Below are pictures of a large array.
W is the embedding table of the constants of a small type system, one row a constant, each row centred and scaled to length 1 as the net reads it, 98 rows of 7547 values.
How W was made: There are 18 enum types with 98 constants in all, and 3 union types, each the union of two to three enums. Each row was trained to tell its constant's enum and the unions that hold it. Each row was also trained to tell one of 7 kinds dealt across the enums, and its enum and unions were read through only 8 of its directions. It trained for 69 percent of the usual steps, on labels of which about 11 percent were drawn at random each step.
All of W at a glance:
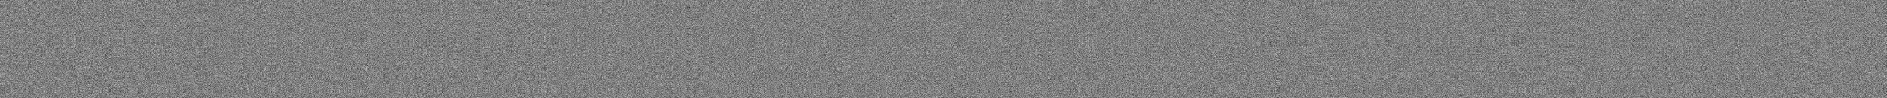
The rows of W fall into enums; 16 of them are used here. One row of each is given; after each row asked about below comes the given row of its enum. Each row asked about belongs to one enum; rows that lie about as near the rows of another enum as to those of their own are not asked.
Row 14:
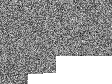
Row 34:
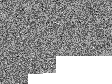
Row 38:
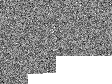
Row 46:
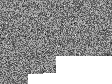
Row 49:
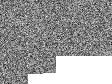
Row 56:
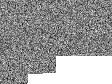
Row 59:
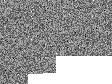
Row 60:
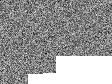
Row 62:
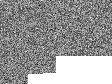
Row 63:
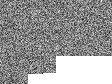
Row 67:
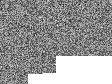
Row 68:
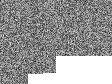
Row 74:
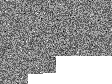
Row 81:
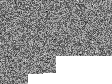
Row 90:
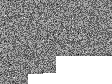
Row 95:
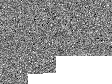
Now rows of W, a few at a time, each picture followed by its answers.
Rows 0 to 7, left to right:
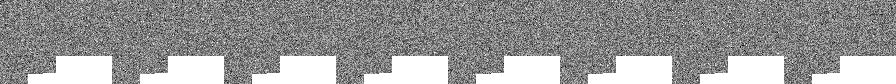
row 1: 74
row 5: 67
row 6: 49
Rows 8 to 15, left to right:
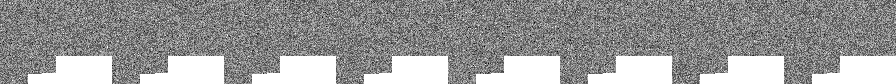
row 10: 68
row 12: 60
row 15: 34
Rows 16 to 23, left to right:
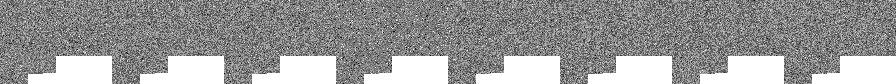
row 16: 14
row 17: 90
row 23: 46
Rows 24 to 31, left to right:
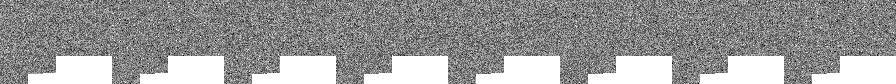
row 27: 67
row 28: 14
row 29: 90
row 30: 56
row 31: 49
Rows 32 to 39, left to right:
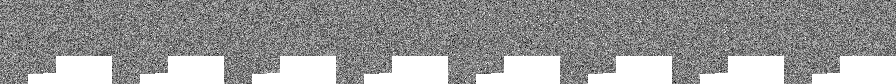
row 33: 46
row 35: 95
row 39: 46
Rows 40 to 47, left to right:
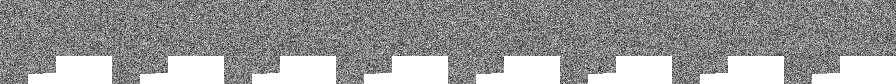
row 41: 46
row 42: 68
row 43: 74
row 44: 60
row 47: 67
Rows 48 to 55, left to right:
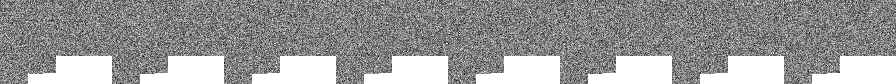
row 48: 74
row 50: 46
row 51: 67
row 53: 49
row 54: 67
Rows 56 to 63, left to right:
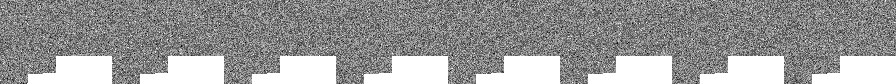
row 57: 14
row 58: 60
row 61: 14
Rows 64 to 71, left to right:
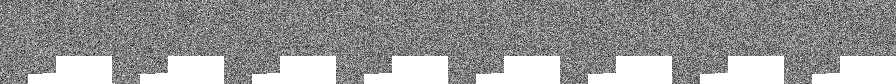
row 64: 49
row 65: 81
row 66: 14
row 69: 68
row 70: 34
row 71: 67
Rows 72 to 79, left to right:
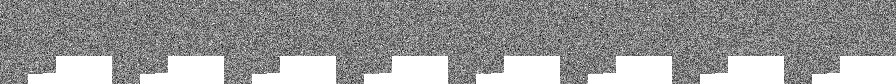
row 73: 95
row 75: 68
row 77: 59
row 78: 90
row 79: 90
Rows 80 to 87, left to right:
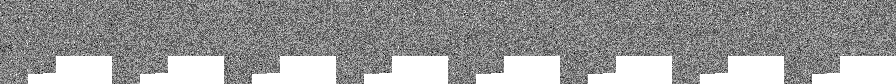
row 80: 74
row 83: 68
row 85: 49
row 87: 90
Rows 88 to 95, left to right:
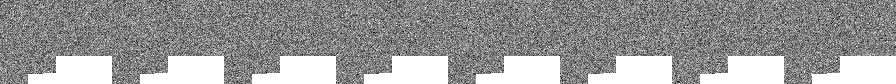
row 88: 60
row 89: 49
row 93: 90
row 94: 46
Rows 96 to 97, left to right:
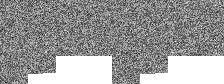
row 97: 14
